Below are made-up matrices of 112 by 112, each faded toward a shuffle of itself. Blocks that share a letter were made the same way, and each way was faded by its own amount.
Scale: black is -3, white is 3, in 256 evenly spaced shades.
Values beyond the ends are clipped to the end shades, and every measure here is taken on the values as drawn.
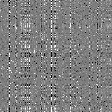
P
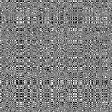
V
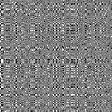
V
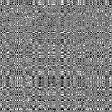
V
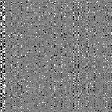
P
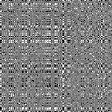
V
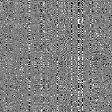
P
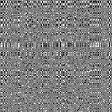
V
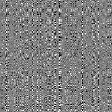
P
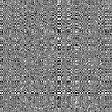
V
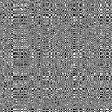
V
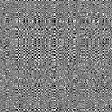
V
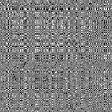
V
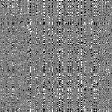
P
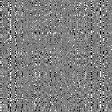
P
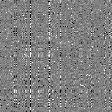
P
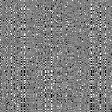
P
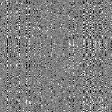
P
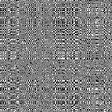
V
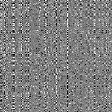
P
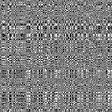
V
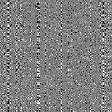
P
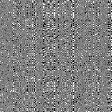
P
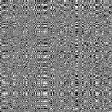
V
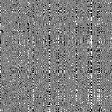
P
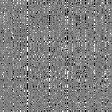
P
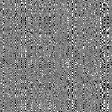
P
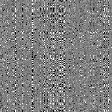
P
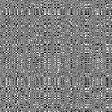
V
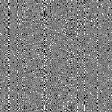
P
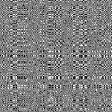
V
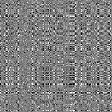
V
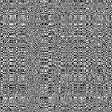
V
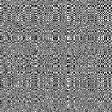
V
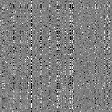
P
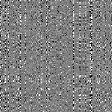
P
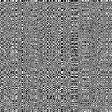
V
